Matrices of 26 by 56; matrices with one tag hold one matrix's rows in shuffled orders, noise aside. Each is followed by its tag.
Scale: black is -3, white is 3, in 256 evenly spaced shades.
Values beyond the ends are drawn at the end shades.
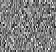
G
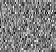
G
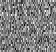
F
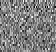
G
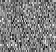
F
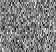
F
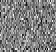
G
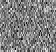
F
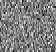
G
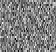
F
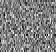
G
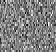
G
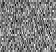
F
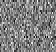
G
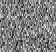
F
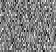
F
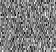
F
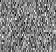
F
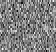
F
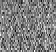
F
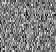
G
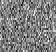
F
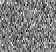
F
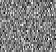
G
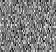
F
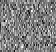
G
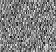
F
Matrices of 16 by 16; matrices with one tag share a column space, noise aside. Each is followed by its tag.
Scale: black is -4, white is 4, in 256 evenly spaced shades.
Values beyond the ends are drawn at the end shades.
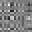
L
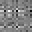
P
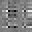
P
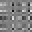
L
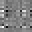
P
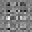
L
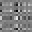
L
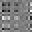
L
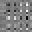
L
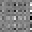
L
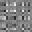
L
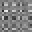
L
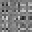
L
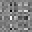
L
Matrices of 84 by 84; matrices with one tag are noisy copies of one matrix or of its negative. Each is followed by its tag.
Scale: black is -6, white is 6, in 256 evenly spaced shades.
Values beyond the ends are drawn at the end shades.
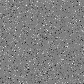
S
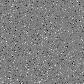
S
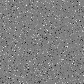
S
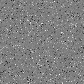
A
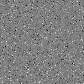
S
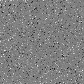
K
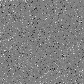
K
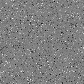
A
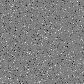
S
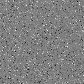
S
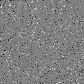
K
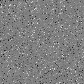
K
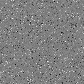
A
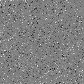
K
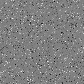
A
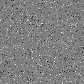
A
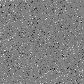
K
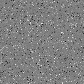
A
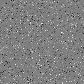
A
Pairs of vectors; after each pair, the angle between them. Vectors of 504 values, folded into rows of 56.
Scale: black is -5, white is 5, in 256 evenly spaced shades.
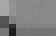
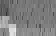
nearly opposite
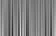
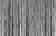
nearly parallel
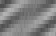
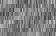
partly opposed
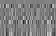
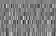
nearly parallel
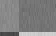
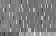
partly aligned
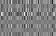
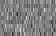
partly aligned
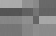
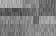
nearly parallel
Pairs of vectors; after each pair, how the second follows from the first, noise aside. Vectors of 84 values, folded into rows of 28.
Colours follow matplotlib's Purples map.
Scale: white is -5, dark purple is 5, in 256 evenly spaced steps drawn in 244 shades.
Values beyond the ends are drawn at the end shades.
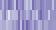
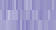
shrunk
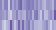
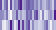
scaled up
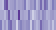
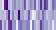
scaled up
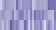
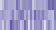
copied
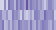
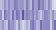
wrapped around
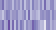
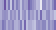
wrapped around
